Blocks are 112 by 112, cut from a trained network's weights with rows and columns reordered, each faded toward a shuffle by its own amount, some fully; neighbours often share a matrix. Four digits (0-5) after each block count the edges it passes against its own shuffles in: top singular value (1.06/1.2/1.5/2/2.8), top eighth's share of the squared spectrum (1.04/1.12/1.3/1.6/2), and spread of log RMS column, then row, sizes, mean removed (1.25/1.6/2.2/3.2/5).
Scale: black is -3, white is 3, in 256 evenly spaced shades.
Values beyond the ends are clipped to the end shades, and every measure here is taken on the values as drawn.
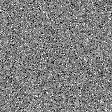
0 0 0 0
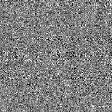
3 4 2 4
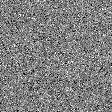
1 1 0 1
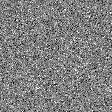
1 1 0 0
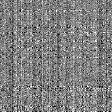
4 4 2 4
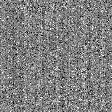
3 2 0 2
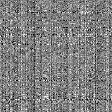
4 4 2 4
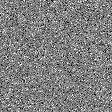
0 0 0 0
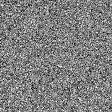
2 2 0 1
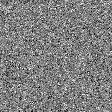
2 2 0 0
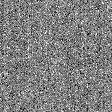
2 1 0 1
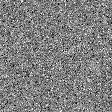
0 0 0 0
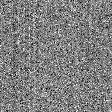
2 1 0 1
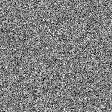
2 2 0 0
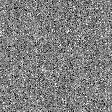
1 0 0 0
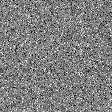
2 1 0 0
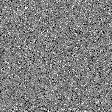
2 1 1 0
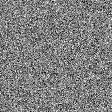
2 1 0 0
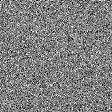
2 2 0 1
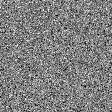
1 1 0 0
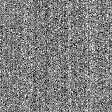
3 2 0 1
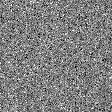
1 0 0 0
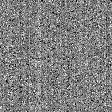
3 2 0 1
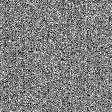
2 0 0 0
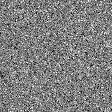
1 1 0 0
